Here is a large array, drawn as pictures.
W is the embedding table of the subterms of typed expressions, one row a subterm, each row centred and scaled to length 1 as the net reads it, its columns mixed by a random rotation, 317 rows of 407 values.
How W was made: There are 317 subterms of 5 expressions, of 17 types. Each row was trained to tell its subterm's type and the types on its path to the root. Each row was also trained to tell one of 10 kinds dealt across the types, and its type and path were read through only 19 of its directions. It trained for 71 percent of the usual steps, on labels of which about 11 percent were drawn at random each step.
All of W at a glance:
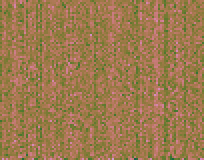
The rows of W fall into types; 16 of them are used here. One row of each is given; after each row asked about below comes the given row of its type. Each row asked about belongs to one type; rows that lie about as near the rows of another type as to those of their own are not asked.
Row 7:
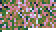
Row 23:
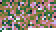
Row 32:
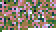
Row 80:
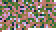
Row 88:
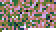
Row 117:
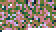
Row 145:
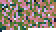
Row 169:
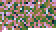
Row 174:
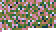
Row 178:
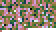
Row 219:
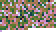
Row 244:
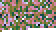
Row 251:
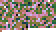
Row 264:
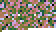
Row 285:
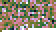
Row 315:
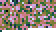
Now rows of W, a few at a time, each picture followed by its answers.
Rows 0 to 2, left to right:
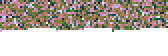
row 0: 244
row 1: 174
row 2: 315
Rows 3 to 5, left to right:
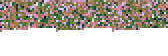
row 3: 169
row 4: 88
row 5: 169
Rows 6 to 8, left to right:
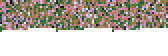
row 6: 80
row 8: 174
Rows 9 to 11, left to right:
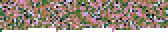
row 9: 32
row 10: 251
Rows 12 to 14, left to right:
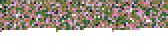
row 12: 117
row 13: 264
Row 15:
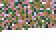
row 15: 264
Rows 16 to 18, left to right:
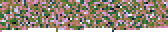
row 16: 88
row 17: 80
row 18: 264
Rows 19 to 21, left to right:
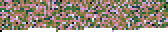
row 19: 117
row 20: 117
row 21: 178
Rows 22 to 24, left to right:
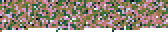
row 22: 244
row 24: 178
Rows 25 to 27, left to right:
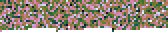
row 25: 7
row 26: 264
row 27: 32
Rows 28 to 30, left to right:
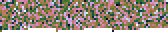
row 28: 219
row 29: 244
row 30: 80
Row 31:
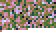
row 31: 178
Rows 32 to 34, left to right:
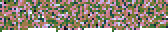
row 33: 264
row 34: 80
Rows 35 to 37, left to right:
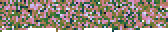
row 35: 169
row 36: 315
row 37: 7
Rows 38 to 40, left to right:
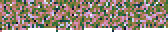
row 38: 117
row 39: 7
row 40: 174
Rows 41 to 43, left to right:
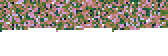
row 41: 80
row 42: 88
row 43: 178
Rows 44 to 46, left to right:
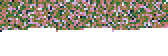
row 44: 7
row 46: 251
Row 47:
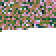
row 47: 169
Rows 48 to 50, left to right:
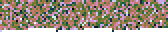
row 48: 88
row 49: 285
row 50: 285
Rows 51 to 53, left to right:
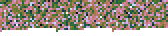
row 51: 23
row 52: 178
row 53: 7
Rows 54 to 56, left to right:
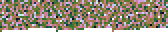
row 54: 315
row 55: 244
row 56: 264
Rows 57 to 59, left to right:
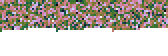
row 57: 174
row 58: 178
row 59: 88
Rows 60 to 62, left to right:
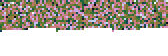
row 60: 7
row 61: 178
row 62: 169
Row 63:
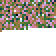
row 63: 88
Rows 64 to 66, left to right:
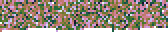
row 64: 251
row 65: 174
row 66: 7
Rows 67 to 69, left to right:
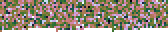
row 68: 285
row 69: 117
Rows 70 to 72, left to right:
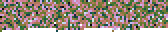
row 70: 174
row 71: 80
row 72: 285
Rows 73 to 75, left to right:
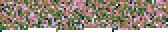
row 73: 145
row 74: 88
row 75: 117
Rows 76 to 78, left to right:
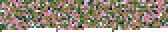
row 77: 117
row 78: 264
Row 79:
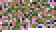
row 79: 285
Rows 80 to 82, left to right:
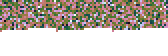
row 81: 264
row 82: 145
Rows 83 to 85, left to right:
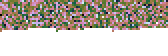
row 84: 285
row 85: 244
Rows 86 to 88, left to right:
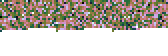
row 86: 244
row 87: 7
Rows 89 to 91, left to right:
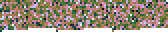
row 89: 264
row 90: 80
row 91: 32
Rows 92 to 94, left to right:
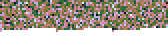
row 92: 174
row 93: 23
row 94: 264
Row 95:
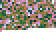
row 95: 169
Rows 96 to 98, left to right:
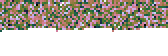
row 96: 32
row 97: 169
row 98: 178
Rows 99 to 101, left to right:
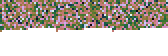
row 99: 244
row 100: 145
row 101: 32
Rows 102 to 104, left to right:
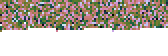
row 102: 80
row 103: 145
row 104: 88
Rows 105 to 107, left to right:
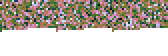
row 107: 117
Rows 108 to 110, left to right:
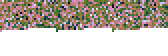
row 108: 88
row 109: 219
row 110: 178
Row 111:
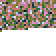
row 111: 32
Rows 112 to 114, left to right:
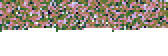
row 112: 7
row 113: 178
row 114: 169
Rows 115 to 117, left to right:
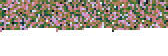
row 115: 88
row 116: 251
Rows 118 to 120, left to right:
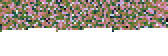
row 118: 7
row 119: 244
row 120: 219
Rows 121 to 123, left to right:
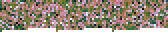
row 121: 145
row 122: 80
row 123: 145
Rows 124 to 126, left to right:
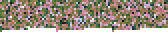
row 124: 23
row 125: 174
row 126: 145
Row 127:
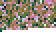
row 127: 117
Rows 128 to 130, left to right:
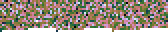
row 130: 244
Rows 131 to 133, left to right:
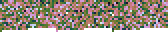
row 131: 315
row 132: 315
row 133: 219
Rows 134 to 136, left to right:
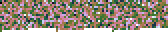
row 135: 80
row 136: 80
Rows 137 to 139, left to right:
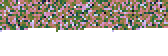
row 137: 174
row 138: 7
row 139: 174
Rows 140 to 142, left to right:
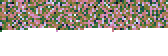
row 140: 219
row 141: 264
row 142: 23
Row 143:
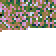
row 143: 80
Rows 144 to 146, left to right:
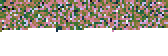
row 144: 23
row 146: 23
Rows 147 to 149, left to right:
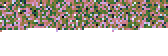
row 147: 178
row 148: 264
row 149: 244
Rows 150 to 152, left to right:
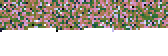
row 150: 178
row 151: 219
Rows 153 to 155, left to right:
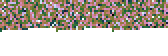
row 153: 32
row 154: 285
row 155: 80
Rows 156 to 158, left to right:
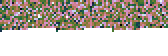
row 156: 219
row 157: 32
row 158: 251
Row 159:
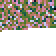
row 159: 117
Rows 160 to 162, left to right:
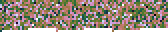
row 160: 117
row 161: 23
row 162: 117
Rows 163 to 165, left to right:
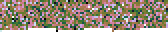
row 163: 88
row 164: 219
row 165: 117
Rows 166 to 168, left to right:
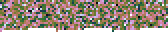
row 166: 169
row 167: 315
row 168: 264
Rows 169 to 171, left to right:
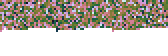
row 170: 219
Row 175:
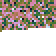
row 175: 315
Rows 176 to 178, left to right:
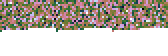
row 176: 174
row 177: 32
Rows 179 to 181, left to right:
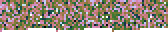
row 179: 251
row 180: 178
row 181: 88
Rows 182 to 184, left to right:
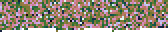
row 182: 285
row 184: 23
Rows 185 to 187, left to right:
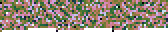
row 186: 117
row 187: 219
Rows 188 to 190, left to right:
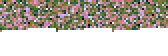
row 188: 178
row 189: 178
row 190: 145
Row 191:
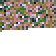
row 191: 117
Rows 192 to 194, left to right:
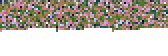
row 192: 244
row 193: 7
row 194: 251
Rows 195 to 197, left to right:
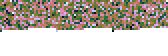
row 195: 174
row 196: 169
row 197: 219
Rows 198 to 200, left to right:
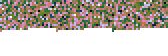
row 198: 23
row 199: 264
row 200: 178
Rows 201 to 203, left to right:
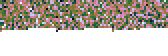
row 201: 7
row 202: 244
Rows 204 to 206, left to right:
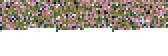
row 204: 145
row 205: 264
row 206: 174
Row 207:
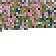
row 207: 169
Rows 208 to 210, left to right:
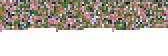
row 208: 174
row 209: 7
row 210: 174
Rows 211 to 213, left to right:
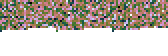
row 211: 219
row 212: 174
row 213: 264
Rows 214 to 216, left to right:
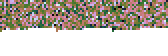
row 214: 174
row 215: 251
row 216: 145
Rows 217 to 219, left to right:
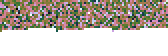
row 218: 80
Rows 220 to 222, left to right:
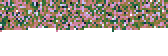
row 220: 32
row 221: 7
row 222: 264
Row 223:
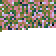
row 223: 264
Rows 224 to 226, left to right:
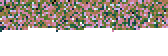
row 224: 145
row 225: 7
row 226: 88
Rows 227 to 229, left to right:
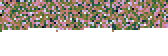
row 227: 80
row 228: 244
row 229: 145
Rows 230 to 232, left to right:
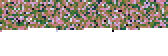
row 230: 174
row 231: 145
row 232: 285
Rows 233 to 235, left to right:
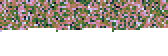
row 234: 251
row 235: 7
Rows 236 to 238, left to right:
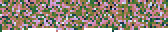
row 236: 219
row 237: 23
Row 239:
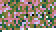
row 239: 285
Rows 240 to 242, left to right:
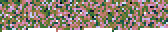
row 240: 7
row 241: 244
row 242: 264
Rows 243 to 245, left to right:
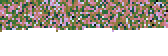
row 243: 7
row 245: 174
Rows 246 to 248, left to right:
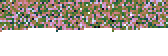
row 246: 174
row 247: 80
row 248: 117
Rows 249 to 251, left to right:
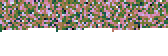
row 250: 219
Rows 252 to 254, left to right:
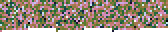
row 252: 174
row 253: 32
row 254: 117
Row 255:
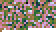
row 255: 32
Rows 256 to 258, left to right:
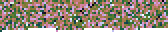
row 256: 264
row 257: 32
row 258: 88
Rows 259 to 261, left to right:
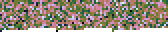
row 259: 32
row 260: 117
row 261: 88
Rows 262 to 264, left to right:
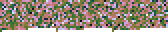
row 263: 80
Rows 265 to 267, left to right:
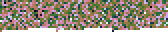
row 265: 244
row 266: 7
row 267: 23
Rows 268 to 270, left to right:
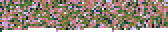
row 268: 178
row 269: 169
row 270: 169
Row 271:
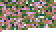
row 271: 80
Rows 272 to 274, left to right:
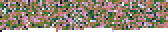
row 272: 285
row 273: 244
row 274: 169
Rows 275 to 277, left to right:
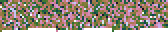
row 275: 315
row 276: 145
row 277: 219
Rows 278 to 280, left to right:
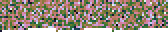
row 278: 219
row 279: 88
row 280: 251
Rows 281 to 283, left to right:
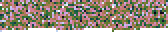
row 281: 88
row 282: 169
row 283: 264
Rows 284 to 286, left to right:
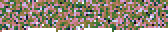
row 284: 145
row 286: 178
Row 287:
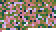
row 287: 23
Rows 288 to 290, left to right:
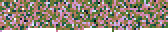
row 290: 80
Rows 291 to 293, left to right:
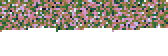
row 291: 315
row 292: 178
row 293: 80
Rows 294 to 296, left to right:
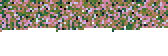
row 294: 23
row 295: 23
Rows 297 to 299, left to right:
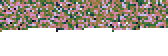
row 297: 315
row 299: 251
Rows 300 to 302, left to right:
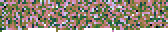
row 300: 117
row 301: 169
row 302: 315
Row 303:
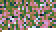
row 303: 23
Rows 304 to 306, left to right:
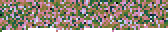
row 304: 88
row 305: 174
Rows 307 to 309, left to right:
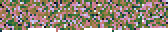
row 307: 178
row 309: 80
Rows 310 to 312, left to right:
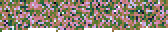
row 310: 178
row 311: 178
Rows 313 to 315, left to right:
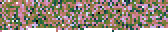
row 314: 244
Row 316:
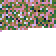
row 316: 264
